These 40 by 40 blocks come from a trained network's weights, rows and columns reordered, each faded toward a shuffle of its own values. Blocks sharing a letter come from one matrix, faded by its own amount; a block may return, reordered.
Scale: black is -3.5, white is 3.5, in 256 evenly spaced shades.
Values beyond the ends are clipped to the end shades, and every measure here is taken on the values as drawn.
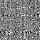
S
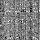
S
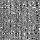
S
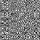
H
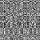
H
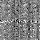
S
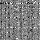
S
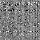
S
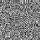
H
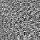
H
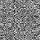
H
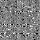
S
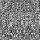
H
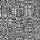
H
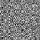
H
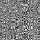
H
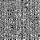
S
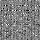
S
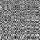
H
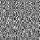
H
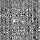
S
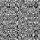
H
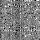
S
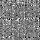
S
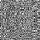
H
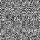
H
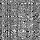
S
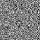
H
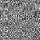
H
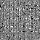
S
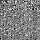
S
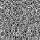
H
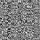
H
